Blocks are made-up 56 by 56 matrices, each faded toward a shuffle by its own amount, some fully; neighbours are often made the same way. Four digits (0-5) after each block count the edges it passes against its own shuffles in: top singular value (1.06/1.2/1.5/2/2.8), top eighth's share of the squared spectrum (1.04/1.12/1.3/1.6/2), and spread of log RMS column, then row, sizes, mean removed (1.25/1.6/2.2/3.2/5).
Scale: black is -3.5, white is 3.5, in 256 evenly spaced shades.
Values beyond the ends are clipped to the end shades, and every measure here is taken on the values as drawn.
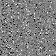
2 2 1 0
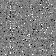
3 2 1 0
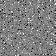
2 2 1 0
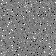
2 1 0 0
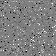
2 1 0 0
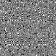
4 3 1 2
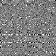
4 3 0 2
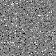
2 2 0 0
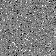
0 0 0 0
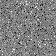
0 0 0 0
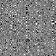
3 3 2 1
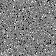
0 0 0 0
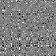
4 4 2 2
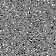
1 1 0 0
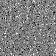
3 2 0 0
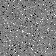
0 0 0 0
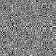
4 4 2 2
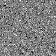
2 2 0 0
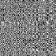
4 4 3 2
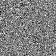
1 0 0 0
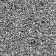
2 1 0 0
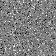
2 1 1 0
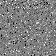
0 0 0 0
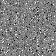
2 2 0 0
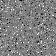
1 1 0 0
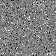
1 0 0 0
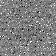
2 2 0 0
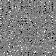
3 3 1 0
